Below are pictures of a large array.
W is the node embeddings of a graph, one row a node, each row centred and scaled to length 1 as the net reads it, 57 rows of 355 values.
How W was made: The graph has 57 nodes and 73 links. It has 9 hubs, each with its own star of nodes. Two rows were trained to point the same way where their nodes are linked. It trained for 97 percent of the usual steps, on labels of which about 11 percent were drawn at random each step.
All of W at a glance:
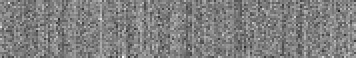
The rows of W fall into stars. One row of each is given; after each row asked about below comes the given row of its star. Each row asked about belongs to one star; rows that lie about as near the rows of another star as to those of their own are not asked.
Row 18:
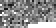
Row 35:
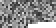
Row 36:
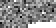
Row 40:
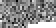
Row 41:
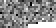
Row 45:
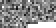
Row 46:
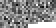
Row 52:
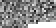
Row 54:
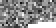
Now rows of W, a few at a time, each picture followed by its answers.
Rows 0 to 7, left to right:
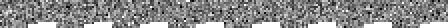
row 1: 41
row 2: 54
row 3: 40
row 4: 36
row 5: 41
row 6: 18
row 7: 40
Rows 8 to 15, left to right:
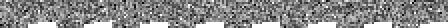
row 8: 41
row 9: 41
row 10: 41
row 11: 54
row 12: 36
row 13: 52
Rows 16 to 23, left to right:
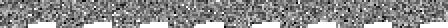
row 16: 35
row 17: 54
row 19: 45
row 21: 40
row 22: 36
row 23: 36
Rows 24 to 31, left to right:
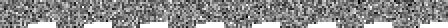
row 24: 18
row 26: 35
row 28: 41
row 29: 54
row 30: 45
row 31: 52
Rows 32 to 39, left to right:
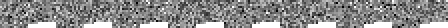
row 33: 40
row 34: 35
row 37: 45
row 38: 18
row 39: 40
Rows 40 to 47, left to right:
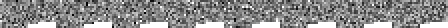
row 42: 35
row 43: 46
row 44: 36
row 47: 36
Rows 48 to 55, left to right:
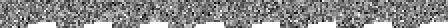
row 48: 35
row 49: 18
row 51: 35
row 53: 45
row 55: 52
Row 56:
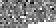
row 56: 54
